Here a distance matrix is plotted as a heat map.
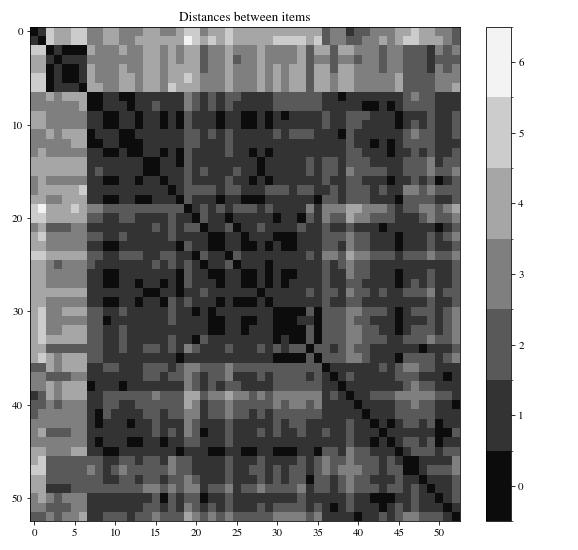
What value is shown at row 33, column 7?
2
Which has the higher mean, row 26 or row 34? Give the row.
34
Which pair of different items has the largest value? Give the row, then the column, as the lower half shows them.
19, 1
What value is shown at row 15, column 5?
4
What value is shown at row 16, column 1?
4
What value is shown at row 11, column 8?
1
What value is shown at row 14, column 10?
1
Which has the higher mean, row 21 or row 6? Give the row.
6
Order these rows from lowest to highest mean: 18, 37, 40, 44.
44, 18, 37, 40
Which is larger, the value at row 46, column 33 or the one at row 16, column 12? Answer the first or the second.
the first
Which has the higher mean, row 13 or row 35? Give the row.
35
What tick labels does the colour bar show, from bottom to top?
0, 1, 2, 3, 4, 5, 6
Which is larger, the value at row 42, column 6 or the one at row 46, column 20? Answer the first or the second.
the first
